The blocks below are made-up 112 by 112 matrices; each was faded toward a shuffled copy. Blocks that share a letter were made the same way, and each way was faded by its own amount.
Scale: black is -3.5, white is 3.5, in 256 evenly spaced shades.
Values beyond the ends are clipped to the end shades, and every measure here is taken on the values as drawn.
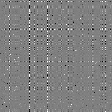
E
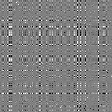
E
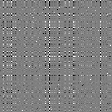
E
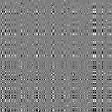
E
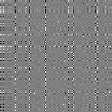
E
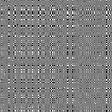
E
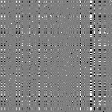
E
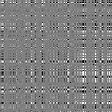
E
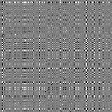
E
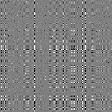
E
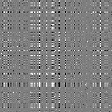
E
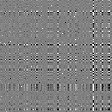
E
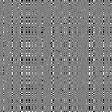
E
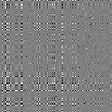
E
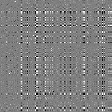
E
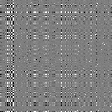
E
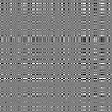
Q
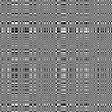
Q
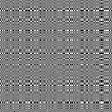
Q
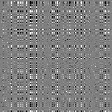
E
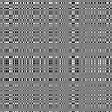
Q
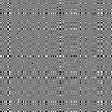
E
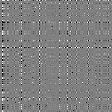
E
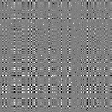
E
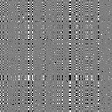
E
